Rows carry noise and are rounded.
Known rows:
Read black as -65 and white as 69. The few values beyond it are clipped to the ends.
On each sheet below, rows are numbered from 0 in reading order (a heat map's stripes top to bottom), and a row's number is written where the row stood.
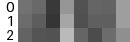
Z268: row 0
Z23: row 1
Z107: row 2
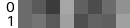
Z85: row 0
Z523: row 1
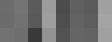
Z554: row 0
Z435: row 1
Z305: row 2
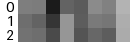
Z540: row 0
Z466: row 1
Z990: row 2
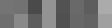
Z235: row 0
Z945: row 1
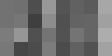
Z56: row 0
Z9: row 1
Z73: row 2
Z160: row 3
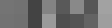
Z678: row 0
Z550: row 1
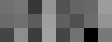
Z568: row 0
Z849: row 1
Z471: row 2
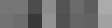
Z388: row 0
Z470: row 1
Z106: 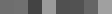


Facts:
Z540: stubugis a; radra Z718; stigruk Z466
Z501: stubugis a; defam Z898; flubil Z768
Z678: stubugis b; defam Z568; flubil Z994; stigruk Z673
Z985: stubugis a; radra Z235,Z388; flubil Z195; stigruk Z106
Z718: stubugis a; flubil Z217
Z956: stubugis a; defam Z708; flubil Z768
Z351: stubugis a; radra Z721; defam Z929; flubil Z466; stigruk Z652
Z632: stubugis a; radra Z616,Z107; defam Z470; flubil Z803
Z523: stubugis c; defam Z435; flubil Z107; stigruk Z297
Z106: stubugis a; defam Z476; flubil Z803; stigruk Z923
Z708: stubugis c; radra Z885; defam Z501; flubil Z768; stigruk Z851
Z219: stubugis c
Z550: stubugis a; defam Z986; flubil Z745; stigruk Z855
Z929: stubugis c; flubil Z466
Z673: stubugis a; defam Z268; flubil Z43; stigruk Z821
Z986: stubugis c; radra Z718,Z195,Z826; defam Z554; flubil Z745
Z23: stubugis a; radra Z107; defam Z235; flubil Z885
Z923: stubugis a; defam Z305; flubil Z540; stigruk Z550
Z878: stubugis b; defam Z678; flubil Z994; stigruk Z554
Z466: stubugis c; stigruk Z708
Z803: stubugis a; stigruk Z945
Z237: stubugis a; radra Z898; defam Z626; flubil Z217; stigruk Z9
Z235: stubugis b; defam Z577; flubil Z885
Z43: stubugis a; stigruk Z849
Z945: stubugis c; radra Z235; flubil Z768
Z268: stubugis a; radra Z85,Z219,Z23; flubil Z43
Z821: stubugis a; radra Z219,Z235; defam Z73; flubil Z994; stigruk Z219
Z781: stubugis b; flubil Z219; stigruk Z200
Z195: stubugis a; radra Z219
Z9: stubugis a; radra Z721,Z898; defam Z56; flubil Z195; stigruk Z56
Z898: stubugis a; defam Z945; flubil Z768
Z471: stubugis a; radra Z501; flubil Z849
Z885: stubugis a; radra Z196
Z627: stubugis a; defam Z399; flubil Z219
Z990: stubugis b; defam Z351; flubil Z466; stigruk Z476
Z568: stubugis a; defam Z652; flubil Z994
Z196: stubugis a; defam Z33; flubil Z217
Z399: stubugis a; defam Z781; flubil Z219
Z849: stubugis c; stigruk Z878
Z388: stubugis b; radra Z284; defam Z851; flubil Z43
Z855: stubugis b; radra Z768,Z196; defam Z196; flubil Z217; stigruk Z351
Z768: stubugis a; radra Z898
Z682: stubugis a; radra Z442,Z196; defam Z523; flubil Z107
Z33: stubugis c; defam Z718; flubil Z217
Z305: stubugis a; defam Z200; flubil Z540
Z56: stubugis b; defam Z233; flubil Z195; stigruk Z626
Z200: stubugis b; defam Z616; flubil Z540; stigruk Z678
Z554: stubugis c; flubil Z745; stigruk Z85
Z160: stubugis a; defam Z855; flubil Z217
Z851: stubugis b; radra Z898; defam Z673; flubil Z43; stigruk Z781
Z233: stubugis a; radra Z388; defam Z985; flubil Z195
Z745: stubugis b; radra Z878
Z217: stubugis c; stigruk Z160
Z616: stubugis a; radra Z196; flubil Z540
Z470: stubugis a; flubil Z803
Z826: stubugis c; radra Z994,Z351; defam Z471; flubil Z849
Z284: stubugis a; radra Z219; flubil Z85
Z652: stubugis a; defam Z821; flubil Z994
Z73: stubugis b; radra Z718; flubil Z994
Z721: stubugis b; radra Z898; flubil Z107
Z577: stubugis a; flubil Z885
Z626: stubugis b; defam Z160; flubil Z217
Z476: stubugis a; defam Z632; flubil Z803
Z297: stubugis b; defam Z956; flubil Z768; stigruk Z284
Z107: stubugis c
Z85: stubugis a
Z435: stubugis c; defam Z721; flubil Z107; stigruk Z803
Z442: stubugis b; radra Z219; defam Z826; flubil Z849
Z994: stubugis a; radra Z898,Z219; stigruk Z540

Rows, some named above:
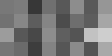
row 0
Z821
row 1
Z986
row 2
Z878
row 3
Z200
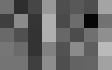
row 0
Z196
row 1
Z501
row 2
Z885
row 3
Z851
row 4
Z9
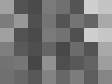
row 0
Z745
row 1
Z73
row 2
Z745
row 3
Z718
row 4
Z351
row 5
Z219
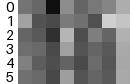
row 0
Z994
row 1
Z745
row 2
Z708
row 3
Z442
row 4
Z718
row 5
Z442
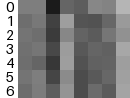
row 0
Z540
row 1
Z652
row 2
Z195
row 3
Z297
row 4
Z682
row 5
Z985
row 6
Z826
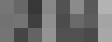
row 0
Z781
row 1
Z284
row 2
Z855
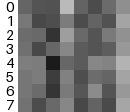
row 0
Z107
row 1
Z160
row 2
Z768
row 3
Z217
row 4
Z540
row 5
Z233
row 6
Z673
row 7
Z33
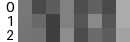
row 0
Z626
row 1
Z200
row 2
Z284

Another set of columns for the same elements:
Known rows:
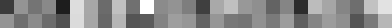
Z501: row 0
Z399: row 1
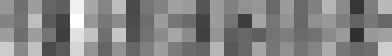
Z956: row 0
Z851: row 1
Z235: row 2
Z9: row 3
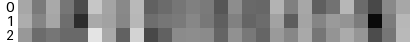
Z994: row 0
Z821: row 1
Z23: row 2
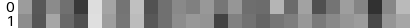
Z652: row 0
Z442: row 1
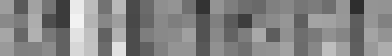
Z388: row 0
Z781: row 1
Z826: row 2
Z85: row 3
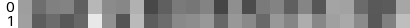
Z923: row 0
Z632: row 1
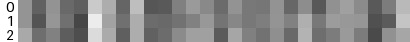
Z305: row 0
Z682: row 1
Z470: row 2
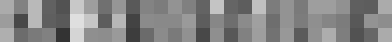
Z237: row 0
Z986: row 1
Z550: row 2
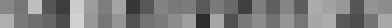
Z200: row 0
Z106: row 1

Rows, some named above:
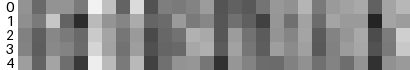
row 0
Z107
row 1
Z678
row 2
Z196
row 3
Z196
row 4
Z388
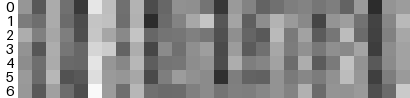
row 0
Z388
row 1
Z718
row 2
Z994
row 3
Z33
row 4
Z768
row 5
Z297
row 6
Z682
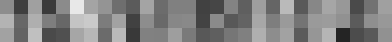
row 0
Z708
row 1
Z217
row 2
Z540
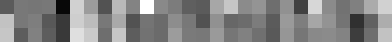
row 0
Z471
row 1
Z985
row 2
Z233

